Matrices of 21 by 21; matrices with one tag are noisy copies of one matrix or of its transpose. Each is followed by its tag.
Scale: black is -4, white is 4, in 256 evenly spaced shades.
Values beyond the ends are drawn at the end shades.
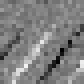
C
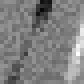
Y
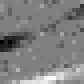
Y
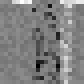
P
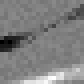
Y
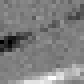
Y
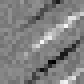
C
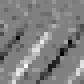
C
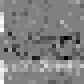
P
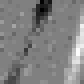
Y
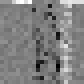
P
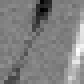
Y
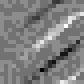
C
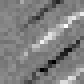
C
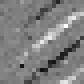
C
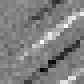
C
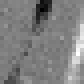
Y
